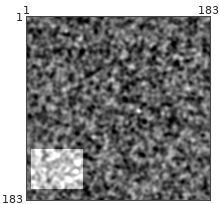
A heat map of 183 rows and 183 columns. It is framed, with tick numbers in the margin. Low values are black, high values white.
The texture is blotchy. Neither half mirrors the other. On average the colour sits 40% of the way up the scale. The ninth with the highest average is the bottom left. There are no regular stripes. In the bottom left lies a patch that is higher than the rest.
